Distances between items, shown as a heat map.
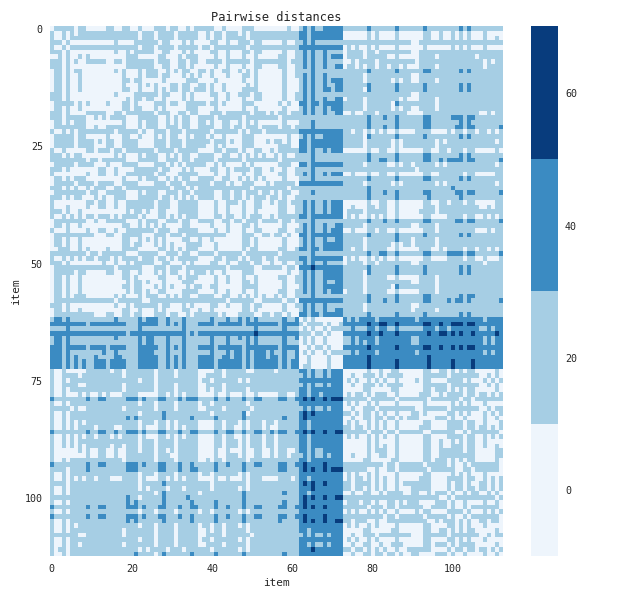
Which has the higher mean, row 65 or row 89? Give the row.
65
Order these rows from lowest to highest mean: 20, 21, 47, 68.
47, 20, 21, 68
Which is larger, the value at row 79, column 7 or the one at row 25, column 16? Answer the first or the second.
the first
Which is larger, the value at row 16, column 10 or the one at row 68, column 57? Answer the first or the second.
the second
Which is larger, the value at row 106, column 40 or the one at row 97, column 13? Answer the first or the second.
the second
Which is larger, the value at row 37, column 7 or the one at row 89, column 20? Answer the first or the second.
the second
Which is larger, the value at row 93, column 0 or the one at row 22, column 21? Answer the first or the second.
the first
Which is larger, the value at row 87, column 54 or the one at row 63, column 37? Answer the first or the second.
the second
